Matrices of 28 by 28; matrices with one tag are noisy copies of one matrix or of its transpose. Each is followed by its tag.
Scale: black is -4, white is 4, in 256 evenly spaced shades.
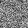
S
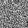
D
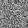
D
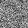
S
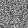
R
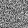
R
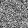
S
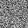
R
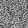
R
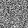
R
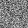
R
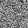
S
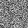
R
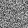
R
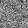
S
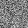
R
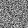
R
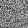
R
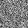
S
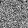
S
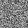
D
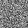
D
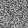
R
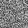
R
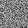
D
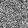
S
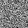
D
